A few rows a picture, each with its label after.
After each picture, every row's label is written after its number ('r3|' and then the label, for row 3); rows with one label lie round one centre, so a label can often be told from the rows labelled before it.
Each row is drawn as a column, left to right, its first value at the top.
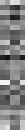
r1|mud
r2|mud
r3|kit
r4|kit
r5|mud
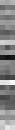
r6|mud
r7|mud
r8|mud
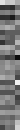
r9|kit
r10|kit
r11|kit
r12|mud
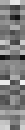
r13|mud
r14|mud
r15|kit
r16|kit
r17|mud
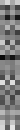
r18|mud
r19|kit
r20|mud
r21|kit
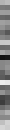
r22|mud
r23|mud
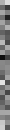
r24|mud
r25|kit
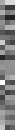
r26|mud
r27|kit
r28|kit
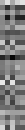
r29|mud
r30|kit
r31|mud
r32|kit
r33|kit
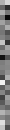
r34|mud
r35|kit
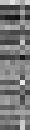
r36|kit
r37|kit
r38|kit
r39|kit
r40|mud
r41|kit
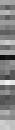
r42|mud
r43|mud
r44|mud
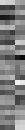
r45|kit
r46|kit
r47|kit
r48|mud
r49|mud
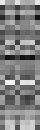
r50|kit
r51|mud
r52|mud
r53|kit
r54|mud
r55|mud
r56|mud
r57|kit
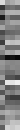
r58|kit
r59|mud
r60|mud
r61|mud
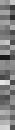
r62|mud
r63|mud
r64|kit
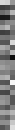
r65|kit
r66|kit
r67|mud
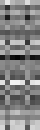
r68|mud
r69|kit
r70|mud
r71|mud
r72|mud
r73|kit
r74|mud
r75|mud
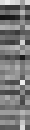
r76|kit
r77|kit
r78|kit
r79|kit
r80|mud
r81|kit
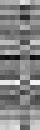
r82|mud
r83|mud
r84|mud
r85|mud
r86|kit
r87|kit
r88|mud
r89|mud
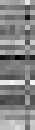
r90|mud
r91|mud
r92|mud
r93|mud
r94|mud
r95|kit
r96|mud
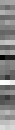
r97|mud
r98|mud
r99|mud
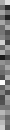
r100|mud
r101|kit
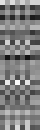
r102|kit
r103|mud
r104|kit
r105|mud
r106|kit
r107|mud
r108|kit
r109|kit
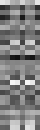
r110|kit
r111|kit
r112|mud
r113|mud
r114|kit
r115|mud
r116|mud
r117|kit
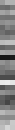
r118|mud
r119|mud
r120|mud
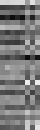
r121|kit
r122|kit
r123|kit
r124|kit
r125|kit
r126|mud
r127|kit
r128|mud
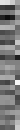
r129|kit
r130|kit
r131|kit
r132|mud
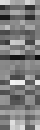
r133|kit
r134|kit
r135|mud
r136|mud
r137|mud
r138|kit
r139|kit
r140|mud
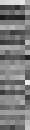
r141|kit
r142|kit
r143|kit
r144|kit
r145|kit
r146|mud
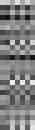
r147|kit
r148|kit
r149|mud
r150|kit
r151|mud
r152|kit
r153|mud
